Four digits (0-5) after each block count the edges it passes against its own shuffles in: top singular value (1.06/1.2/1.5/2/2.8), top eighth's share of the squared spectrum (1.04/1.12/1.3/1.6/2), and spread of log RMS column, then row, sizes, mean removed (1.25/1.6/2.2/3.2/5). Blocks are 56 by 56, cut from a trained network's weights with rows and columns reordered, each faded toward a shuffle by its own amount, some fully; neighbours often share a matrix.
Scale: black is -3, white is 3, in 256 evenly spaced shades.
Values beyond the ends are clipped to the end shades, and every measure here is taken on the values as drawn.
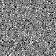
2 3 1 1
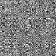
3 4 2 2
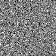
2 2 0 0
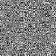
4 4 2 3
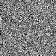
3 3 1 1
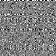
4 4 1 3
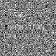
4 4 2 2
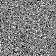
1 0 0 0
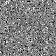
1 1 1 0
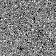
0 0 0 0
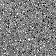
0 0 0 0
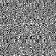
3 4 2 2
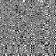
4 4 2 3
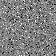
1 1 0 0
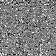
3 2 0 1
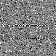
3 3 0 2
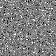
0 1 0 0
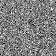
1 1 0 0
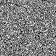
0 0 0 0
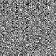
3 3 2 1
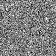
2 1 0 0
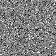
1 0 0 0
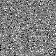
2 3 0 1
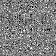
2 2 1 1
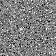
0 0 0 0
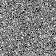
0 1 0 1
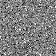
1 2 0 1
